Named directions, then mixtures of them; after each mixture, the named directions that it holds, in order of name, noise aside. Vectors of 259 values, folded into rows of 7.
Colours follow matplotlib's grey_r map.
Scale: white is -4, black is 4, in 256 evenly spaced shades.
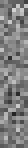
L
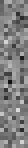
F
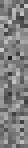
F, L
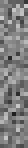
L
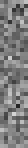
L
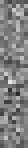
F, L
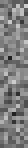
L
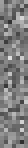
F, L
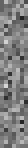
F, L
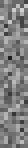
F, L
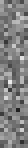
F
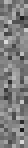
F, L
